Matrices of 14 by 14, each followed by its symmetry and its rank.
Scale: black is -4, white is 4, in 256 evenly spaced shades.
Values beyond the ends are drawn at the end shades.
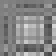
symmetric, rank one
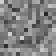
neither, full rank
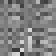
neither, rank three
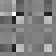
symmetric, rank one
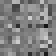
neither, rank three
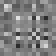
symmetric, rank two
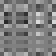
neither, rank one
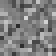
antisymmetric, full rank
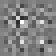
symmetric, rank two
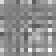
symmetric, rank two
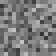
neither, full rank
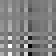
neither, rank one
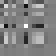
symmetric, rank one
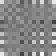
symmetric, rank two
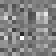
neither, rank three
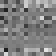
neither, rank three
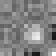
symmetric, rank two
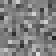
antisymmetric, full rank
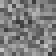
neither, full rank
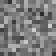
neither, full rank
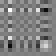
symmetric, rank one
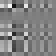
neither, rank one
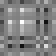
symmetric, rank one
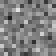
antisymmetric, full rank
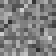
antisymmetric, full rank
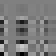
neither, rank one
